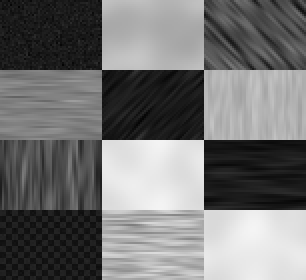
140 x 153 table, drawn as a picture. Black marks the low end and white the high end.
It is made of 4 by 3 panels. Panel 1,1: very low, fine-grained, faint in contrast. Panel 1,2: high, smooth, faint in contrast. Panel 1,3: low, slanting down to the right. Panel 2,1: middling, streaked across, faint in contrast. Panel 2,2: very low, slanting up to the right, faint in contrast. Panel 2,3: high, streaked downward, faint in contrast. Panel 3,1: low, streaked downward. Panel 3,2: very high, smooth, faint in contrast. Panel 3,3: very low, streaked across, faint in contrast. Panel 4,1: very low, checkered, faint in contrast. Panel 4,2: high, streaked across. Panel 4,3: very high, smooth, faint in contrast.
